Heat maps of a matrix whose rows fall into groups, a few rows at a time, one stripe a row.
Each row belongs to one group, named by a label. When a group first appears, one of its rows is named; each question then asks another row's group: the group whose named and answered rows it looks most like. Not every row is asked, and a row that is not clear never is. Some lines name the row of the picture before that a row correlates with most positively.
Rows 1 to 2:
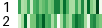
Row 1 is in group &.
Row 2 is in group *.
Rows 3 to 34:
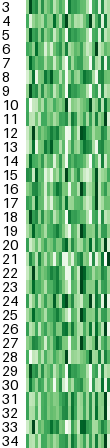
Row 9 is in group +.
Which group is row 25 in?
*
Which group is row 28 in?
&
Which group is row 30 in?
+
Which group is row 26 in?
&
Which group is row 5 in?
+
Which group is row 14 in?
+
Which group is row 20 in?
&
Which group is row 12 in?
*
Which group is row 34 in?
&
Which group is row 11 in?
&
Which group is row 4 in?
&
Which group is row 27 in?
*
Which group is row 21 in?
+
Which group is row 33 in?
*
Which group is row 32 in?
&
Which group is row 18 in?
+
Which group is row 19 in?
*
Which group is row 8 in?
*
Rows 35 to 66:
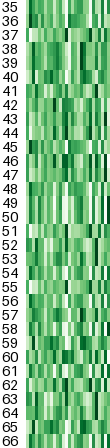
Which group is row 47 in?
&
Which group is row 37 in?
&
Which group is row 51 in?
&
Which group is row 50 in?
+
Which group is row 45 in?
+
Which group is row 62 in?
&
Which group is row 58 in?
+
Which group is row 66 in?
+
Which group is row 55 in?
&
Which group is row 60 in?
&
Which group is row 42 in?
&
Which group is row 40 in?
*
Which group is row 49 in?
+
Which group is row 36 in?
+
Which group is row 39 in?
*
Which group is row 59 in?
*
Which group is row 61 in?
+
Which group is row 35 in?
+
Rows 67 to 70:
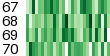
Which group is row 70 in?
+
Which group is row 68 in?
&
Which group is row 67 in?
*
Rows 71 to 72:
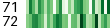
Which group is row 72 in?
*
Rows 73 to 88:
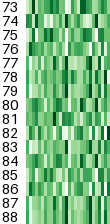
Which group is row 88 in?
&
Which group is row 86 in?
+
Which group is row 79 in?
&
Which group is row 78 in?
&
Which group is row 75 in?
*
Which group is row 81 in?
&
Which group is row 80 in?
*
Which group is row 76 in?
+
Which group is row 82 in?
+
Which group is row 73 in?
*
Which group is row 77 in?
&
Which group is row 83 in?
&
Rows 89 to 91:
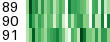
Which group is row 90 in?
+
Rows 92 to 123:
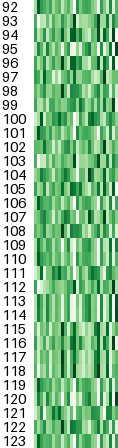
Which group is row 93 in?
&
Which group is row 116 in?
&
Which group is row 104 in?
*
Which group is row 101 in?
+
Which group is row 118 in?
&
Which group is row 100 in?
*
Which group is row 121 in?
*
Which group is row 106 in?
+
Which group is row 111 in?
*
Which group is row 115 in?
&
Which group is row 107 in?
*
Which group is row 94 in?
&
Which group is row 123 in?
+
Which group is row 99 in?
&
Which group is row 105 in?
&
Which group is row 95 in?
+
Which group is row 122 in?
&
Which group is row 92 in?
+
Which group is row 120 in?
+
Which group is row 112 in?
&
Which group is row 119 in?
+
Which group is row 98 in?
&
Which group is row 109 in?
+
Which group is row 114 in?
+
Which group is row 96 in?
&
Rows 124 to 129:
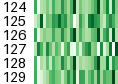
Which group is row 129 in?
&
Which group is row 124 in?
&
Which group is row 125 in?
*
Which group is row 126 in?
&
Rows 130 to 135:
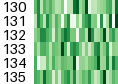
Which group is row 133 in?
&
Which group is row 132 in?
*
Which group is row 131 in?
+
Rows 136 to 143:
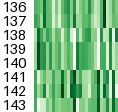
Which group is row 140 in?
+
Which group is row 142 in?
&
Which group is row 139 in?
+
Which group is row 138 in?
+
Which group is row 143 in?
&
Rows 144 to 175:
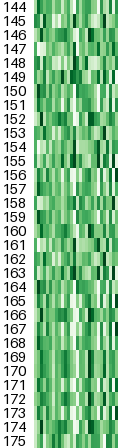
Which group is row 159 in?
+
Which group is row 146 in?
*
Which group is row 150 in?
+
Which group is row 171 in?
+
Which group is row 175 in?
*
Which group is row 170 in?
*
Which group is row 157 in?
+
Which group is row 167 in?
+
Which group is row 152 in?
*
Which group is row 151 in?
+
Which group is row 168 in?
+
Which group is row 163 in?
&
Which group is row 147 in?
&
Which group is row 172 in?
*
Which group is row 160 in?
*
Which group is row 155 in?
&
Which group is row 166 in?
*
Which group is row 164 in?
+
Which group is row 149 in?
&
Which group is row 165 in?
+
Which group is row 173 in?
+
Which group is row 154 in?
&
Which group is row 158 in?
&
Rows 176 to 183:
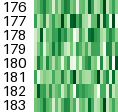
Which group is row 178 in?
*
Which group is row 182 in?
+
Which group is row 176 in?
*
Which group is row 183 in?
*
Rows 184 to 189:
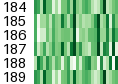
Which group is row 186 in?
&
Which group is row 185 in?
&
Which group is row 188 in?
+
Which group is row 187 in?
&
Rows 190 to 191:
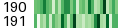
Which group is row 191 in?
&
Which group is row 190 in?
*
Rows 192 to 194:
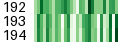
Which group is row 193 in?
+
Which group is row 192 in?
*
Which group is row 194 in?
+
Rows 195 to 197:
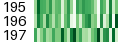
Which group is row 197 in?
&
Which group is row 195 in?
+
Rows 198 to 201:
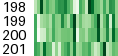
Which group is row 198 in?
*
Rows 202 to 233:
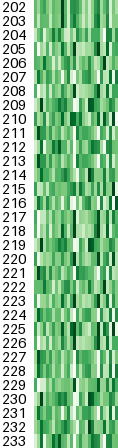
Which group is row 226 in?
&
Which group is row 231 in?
+
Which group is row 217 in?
&
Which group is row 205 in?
&
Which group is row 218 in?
&
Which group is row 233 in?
*
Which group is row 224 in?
+
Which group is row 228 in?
+
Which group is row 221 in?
+
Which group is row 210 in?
&
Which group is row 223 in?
&
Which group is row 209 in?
*
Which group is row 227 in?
+
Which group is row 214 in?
*
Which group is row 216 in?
+
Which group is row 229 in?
&
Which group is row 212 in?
*
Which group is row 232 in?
*
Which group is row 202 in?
&
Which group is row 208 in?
&
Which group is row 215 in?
&
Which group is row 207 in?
+
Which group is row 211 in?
+
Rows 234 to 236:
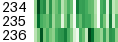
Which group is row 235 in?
+
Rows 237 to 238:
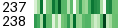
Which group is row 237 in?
*
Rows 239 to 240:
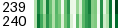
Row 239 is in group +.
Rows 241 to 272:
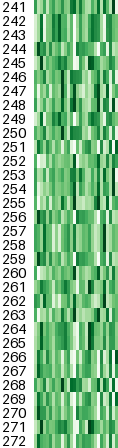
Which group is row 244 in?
+
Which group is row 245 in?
*
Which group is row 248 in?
&
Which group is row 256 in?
+
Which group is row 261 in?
*
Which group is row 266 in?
+
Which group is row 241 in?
&
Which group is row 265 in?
*
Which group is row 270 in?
+
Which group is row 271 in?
*
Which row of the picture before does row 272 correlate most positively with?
240
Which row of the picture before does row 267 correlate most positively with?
240
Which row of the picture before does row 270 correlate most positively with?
240
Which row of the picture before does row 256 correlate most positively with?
240
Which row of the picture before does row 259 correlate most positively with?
240
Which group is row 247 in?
&
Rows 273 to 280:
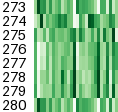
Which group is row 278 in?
&
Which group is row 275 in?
&
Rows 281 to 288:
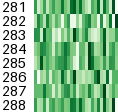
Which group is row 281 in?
&
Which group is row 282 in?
+
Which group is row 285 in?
*
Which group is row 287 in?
*
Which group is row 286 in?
&
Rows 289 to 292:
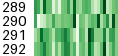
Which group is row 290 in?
&
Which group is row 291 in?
*
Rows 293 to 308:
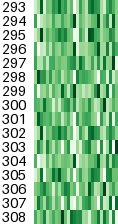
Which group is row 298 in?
+
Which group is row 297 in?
&
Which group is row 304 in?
&
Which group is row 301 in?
+
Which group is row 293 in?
*
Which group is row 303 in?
+
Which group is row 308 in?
&
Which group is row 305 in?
*
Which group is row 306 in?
*
